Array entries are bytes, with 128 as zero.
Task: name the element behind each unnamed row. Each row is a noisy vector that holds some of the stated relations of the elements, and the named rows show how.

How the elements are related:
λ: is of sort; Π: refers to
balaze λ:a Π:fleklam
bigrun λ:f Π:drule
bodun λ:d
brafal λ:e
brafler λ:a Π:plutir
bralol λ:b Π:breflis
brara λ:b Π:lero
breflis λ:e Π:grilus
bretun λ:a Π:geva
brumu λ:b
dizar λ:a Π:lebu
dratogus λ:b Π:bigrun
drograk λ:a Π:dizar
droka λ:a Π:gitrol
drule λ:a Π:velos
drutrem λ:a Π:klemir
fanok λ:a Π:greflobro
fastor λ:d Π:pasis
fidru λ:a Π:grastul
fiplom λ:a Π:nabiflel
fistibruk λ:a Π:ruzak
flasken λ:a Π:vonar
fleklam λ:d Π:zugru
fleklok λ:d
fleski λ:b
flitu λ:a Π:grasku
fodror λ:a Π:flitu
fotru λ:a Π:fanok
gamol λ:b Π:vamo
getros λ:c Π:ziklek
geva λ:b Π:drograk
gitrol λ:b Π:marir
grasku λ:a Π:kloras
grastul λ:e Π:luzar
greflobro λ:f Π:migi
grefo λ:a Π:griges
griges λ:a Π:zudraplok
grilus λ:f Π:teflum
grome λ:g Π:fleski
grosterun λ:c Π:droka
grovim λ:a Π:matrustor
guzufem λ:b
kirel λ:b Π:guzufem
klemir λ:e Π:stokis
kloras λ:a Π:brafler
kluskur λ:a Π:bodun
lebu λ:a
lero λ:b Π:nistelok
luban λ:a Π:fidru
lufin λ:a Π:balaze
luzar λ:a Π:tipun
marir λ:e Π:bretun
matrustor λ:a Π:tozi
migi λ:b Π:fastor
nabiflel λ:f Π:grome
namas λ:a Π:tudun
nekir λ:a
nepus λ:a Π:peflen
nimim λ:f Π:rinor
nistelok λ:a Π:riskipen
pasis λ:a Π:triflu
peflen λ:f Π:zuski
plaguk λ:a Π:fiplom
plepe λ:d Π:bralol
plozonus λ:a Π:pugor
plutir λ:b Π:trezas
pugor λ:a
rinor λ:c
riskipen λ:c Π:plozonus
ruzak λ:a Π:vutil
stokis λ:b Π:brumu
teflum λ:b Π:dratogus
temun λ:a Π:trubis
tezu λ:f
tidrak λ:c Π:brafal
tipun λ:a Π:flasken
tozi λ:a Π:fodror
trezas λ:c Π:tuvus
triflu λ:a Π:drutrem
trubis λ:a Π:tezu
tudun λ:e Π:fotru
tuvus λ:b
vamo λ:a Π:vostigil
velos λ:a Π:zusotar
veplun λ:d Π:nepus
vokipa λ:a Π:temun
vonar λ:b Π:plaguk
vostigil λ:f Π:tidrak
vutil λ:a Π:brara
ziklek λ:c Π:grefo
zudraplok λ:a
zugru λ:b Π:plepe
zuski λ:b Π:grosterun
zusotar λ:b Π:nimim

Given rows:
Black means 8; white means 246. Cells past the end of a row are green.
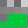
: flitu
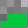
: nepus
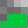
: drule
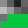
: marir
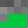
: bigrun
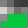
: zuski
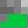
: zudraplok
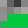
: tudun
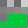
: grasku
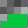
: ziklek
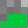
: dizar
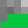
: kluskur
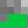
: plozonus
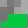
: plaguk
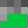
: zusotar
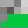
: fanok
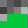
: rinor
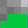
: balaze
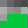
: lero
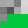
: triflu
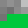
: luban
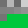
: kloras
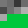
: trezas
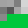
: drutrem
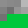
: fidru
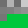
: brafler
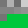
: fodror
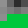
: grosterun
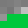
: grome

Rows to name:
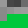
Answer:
grastul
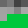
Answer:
plutir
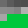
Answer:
fleski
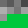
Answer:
zugru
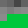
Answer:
vostigil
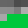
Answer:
tuvus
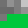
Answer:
lebu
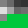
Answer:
gitrol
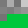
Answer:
tozi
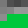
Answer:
nabiflel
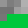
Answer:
fiplom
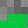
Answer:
veplun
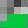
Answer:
greflobro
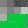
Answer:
stokis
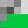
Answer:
pasis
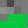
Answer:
breflis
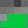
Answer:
tezu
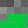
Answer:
grilus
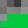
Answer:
brafal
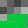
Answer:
tidrak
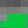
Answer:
nimim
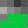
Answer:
peflen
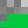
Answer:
matrustor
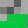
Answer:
fastor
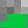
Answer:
namas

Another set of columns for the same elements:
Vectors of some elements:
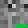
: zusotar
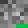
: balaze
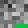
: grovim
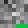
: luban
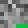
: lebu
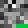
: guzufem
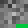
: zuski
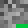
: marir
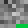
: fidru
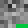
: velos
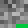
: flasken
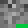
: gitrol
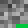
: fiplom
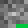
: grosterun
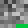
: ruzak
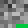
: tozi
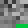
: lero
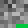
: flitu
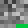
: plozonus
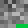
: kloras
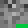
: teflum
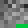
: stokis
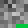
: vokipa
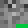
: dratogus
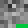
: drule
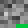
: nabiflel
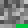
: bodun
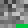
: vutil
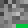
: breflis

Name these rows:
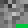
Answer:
gamol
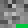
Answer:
bigrun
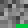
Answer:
fleski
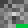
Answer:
veplun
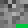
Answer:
migi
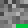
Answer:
brafal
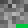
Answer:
droka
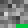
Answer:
grome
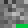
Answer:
trezas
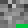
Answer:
geva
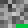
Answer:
namas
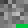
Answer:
plepe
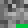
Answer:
rinor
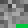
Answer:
bretun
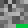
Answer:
tudun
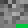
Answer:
bralol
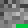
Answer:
klemir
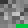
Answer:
lufin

